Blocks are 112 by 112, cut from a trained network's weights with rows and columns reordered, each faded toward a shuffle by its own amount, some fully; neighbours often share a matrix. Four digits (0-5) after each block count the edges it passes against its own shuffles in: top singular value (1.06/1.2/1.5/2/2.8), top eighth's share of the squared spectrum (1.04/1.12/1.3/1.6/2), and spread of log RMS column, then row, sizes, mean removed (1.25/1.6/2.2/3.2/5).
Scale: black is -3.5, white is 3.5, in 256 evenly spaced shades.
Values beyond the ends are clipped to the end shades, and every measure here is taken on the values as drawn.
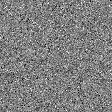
0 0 0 0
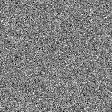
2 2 0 0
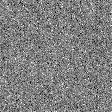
0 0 0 0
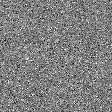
0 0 0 0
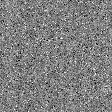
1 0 0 0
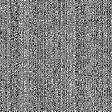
4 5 2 3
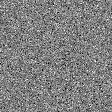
0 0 0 0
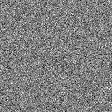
2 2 0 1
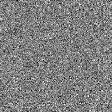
3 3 0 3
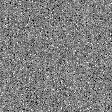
1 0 0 0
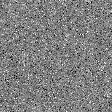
0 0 0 0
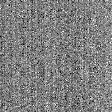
3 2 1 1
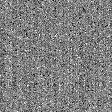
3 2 0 1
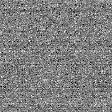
3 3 2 1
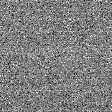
2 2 0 1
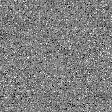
1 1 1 0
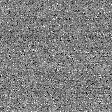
2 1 1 0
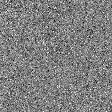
1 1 0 0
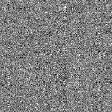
3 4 2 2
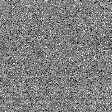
2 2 1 0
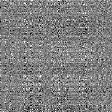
4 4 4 2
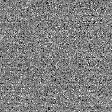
3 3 2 1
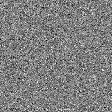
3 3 0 1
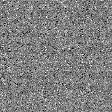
3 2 2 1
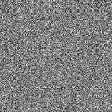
4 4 1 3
